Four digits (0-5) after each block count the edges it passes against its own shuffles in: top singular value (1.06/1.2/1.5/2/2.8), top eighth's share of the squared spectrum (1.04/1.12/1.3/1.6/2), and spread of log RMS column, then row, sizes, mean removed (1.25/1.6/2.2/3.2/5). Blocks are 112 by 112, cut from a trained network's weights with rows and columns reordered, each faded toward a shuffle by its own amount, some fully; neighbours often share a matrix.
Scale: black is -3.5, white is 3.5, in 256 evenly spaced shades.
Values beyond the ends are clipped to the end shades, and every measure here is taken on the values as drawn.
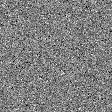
0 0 0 0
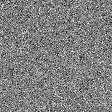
0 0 0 0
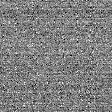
3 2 2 0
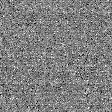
2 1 1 0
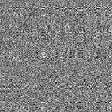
4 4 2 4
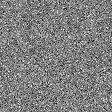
0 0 0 0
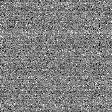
3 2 2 0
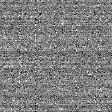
3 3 3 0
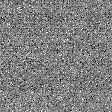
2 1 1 0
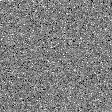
0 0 0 0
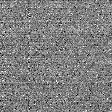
3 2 2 0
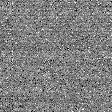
2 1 1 0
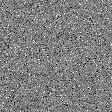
0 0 0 0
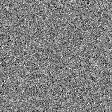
1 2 0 0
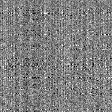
4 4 1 3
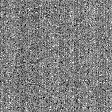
3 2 0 2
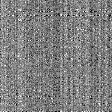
4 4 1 3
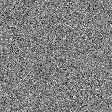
2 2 0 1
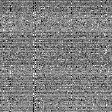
4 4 3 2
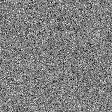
1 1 0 0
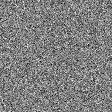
1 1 0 0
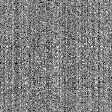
4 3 0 3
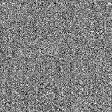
3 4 1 2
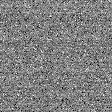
2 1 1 0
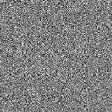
3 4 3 2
